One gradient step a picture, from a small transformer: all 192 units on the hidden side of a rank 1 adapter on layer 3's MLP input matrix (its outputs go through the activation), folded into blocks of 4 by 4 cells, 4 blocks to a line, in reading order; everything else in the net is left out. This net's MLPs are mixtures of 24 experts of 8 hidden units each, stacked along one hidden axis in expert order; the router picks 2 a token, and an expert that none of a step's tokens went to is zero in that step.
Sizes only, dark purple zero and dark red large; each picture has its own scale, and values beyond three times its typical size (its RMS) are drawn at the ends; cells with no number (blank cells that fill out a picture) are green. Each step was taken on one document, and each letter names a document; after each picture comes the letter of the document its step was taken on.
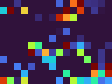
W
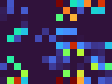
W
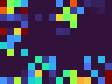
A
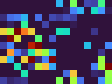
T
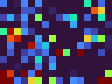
T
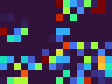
W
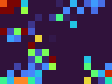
A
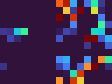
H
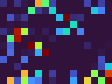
T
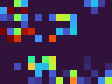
A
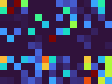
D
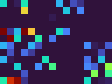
D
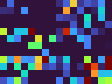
D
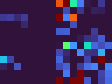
W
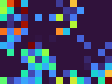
A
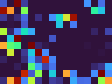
T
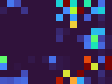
H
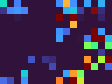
H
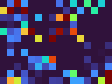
A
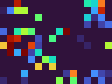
D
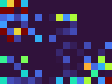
A
